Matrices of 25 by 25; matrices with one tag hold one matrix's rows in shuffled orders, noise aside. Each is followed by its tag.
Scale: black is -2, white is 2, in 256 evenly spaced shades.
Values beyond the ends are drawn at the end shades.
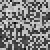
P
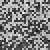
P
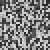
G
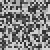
P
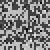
P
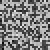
P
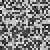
P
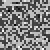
P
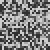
P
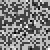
P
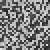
G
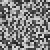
G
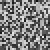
G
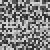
P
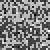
P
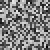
G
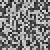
G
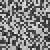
G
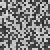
G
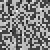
G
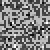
P
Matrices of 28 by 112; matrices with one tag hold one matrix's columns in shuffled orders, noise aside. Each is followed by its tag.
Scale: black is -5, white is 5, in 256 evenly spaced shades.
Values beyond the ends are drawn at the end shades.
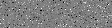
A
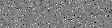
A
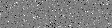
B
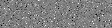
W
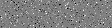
B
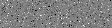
W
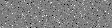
B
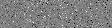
B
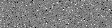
A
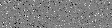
B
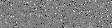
B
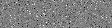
B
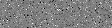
A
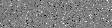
W
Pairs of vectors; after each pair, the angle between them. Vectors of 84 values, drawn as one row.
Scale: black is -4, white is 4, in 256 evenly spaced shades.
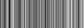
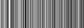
nearly opposite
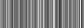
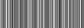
nearly parallel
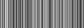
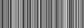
orthogonal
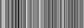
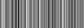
nearly parallel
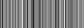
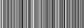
nearly opposite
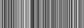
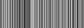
nearly opposite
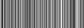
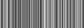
partly aligned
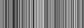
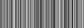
partly opposed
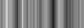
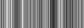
nearly parallel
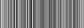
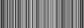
nearly opposite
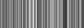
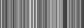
nearly parallel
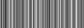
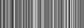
orthogonal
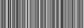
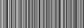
nearly opposite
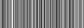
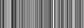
orthogonal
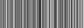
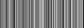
partly opposed
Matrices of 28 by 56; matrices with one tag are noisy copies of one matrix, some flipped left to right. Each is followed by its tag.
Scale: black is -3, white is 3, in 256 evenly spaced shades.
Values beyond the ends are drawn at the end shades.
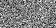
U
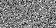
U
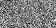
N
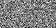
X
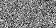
N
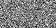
X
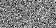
U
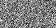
N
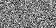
X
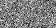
N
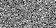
U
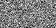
X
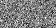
N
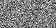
X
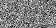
N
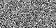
X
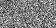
N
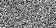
U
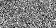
N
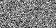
X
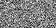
X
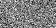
U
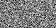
X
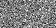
U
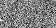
N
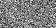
U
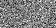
U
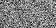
X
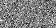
N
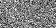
U
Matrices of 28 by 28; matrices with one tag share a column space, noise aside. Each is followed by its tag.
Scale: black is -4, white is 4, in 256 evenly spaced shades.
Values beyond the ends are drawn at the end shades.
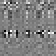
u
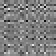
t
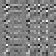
t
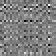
t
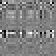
u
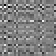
t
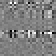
u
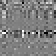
u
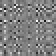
t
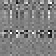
u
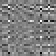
t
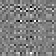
t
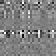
u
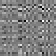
t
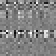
u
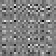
t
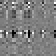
u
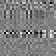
u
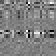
u
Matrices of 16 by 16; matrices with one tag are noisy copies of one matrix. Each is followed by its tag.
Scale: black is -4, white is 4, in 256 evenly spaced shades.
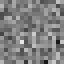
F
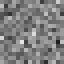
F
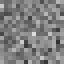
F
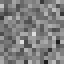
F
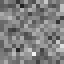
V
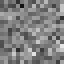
V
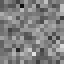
V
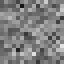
V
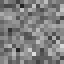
V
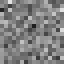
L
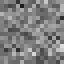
V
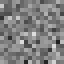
F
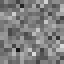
V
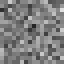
L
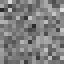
L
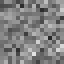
V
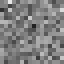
L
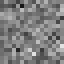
V
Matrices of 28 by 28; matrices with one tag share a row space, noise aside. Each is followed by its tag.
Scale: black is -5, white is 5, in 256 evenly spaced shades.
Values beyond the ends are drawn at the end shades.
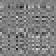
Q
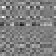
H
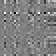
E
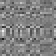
H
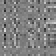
E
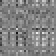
Q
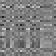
H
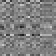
H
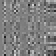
E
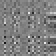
E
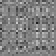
Q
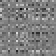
Q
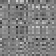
Q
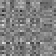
H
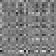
Q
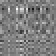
Q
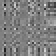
E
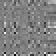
E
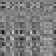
H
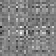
Q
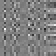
E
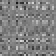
Q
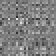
Q
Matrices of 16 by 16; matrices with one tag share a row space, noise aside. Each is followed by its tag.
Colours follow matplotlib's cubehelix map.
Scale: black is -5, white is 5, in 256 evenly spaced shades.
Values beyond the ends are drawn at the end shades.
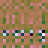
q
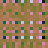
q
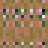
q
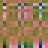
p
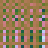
q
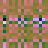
p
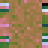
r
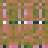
p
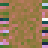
r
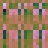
p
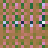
q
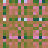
p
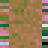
r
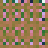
q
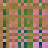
p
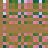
p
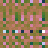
q
